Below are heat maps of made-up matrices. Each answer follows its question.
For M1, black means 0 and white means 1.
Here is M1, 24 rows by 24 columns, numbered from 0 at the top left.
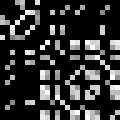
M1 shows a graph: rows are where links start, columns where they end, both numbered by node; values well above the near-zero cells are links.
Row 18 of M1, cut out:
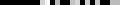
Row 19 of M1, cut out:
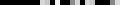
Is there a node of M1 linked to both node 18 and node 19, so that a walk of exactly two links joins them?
yes
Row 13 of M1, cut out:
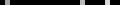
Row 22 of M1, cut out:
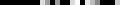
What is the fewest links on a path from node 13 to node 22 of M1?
6
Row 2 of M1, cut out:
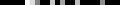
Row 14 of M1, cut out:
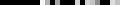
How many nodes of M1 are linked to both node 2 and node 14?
1
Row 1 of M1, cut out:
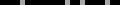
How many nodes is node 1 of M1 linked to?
4
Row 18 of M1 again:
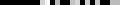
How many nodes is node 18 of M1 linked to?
9
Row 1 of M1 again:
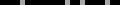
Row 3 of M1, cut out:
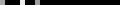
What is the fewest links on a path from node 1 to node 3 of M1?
2
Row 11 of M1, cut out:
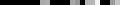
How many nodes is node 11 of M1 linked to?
9
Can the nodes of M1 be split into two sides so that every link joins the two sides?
no
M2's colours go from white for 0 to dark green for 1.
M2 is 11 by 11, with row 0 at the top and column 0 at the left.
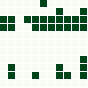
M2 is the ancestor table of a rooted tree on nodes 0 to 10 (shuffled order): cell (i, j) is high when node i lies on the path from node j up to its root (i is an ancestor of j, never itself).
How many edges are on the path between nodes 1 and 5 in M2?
5
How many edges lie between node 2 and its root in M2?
0
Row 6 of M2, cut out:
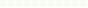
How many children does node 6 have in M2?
0
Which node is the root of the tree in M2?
2
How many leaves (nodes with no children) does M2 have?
4
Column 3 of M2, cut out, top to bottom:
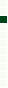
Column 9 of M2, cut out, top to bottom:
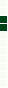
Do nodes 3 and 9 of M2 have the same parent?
no
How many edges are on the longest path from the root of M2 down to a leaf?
6
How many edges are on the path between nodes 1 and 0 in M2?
4
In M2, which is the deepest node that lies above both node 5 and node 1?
3
